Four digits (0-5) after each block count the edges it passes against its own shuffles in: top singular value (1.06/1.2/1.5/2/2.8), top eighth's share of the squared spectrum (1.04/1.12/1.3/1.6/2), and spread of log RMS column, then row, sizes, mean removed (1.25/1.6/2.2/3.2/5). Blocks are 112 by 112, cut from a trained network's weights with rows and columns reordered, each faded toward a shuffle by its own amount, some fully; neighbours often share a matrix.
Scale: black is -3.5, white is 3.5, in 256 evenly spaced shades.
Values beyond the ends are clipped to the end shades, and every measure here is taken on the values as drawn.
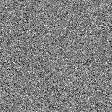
2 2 0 1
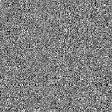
3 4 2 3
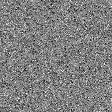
0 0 0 0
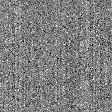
3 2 0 2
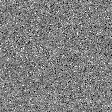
0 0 0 0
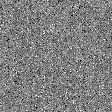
0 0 0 0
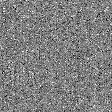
1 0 0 0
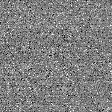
2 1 1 0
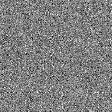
3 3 2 1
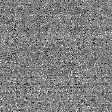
2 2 2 0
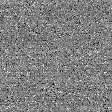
2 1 1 0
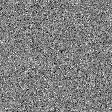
0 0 0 0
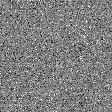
0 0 0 0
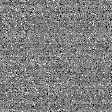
2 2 2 0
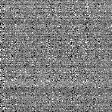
3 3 3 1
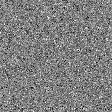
2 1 0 1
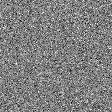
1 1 0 0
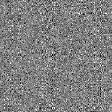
3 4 3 1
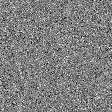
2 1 0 0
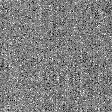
2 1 0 1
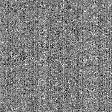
3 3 0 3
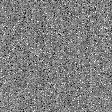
1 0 0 0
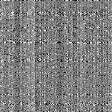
4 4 1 4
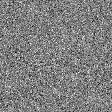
1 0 0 0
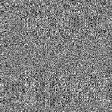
4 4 1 3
